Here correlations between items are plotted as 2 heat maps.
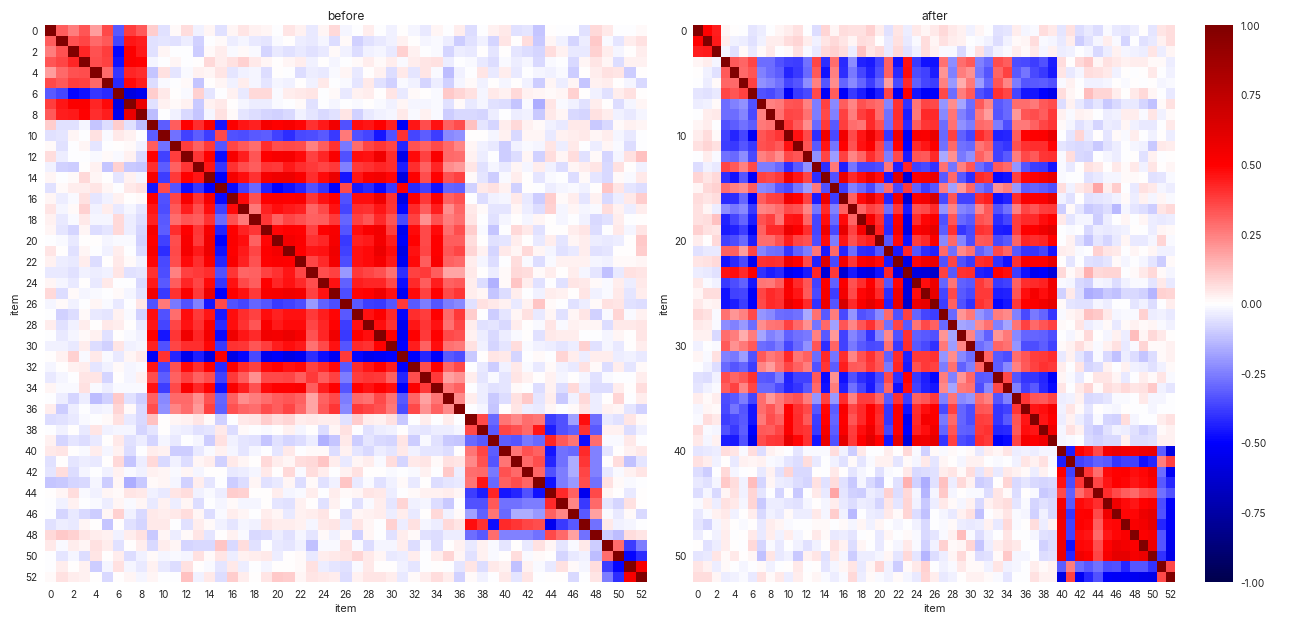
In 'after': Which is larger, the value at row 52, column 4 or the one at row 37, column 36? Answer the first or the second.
the second
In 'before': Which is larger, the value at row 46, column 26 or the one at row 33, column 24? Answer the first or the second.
the second
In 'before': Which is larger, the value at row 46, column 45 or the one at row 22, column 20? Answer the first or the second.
the second
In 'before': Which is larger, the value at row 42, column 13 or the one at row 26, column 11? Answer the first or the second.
the first
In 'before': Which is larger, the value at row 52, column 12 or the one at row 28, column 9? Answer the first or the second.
the second
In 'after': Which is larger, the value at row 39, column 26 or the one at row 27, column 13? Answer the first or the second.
the first
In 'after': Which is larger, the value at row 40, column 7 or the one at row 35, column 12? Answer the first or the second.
the second
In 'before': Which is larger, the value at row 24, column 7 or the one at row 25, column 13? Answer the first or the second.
the second
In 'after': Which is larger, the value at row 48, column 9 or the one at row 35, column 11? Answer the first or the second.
the second
